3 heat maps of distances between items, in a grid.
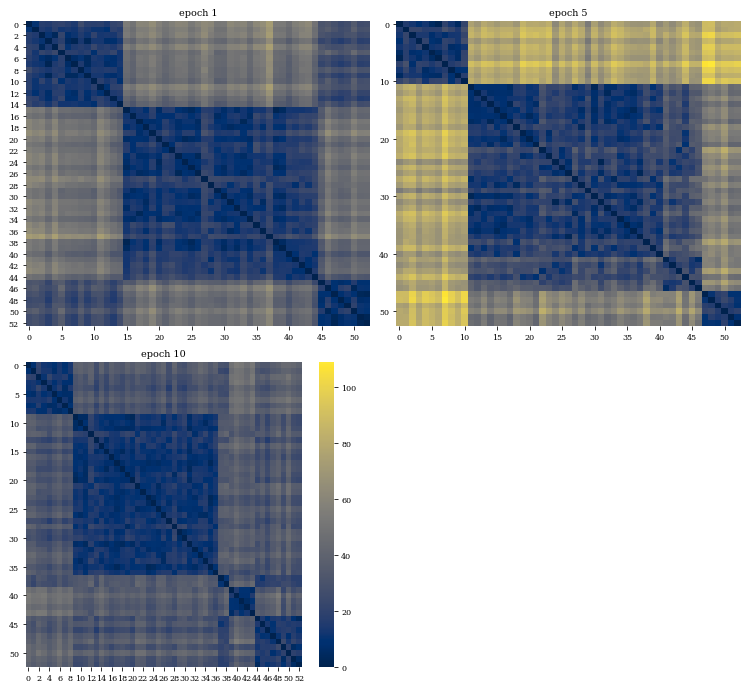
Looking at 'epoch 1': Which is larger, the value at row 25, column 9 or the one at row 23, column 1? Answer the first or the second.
the second
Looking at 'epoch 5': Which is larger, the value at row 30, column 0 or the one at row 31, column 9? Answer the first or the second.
the first
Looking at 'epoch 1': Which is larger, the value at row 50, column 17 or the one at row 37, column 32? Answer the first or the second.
the first
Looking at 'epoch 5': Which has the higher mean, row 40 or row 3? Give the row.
3
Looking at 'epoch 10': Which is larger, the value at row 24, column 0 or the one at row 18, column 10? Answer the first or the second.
the first
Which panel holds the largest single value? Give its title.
epoch 5
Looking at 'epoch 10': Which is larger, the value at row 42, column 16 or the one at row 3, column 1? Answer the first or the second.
the first
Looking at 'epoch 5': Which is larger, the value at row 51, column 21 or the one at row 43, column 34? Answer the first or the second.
the first
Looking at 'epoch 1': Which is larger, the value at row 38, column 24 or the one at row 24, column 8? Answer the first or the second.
the second
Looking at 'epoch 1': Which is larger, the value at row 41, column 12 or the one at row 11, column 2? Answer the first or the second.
the first
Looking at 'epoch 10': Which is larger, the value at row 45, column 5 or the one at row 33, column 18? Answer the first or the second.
the first
